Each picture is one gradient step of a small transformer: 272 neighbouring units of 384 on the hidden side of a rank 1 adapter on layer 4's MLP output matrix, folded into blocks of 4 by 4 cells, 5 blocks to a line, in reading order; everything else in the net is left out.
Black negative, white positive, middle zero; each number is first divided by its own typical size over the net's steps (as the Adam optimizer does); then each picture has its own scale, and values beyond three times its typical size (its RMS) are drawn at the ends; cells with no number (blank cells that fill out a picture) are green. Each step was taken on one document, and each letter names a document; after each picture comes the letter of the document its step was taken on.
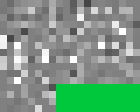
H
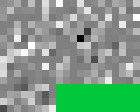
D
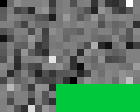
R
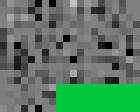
H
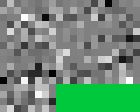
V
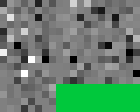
H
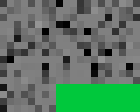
D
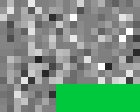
V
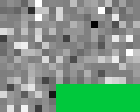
R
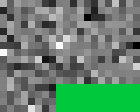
R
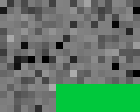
R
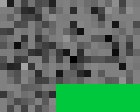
R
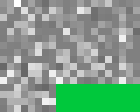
V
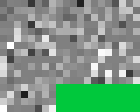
D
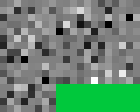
D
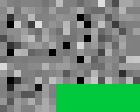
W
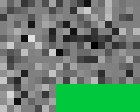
W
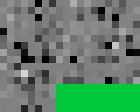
H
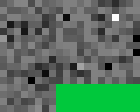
V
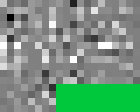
H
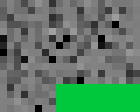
H
